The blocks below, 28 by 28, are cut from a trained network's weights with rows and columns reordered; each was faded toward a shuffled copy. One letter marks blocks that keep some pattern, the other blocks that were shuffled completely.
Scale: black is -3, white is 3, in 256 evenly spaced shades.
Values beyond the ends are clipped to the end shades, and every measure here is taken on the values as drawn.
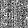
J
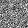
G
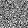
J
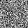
G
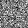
G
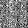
J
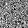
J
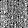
J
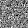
G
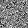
G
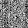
J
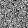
G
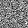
G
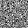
J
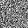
J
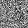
G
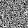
G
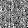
J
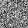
G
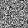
J
